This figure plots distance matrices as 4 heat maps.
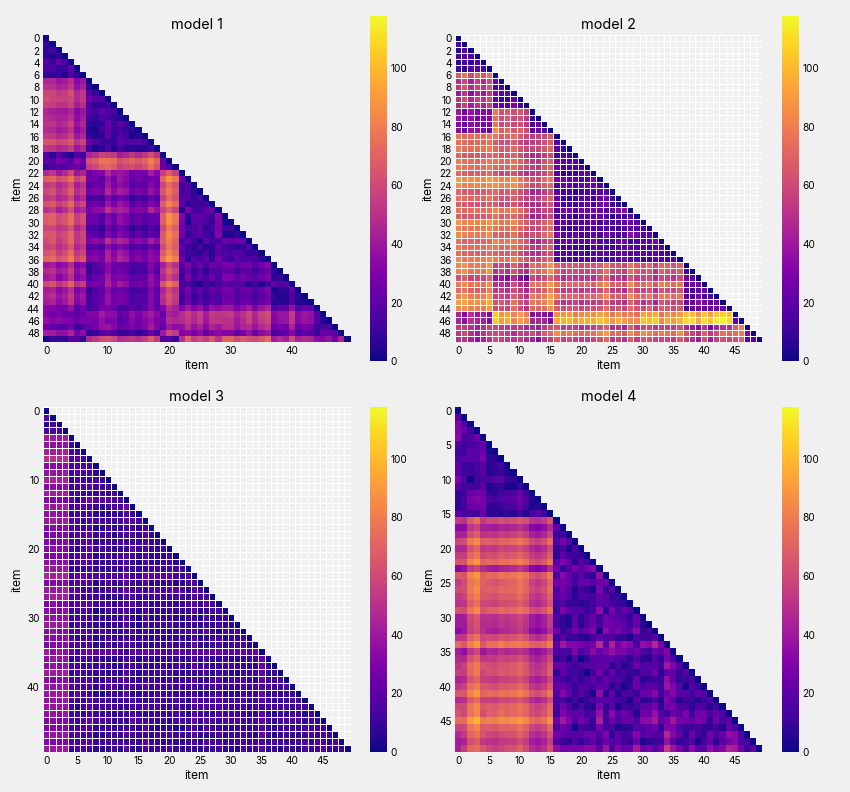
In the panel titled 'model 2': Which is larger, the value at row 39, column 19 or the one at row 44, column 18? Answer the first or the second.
the second
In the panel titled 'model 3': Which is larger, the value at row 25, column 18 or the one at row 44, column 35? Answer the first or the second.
the second
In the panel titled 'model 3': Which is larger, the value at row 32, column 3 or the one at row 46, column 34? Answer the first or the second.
the first
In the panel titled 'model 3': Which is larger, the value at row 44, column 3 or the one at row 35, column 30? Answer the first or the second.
the first
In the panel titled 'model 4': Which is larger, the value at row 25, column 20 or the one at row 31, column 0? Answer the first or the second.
the second
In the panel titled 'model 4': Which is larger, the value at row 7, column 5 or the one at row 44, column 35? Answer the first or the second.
the second
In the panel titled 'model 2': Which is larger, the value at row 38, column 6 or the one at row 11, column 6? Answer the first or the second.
the first
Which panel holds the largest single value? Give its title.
model 2
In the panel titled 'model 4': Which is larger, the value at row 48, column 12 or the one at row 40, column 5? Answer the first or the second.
the second
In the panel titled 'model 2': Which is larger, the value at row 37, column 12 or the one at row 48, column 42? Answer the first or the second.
the first
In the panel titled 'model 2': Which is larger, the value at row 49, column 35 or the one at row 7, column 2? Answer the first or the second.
the first
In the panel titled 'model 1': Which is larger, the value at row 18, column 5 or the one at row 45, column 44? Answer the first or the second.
the first
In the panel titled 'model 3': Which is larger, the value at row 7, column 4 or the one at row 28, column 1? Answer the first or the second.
the second
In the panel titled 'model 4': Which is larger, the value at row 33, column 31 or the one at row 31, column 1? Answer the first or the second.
the second
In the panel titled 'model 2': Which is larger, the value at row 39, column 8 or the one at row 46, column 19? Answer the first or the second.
the second
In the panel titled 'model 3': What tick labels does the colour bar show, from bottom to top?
0, 20, 40, 60, 80, 100
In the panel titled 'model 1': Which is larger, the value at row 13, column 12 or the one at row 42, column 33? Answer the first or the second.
the second
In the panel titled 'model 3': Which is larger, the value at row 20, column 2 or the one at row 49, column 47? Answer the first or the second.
the first
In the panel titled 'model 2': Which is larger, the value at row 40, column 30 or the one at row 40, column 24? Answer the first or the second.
the second
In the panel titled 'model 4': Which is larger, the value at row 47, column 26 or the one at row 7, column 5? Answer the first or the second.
the first
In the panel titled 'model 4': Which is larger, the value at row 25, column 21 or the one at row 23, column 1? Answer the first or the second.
the second
